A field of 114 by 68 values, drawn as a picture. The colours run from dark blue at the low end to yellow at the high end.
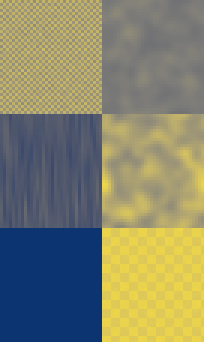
It is made of 3 by 2 panels. Panel 1,1: high, checkered. Panel 1,2: middling, blotchy, faint in contrast. Panel 2,1: low, streaked downward, faint in contrast. Panel 2,2: high, blotchy. Panel 3,1: very low, flat. Panel 3,2: very high, checkered, faint in contrast.
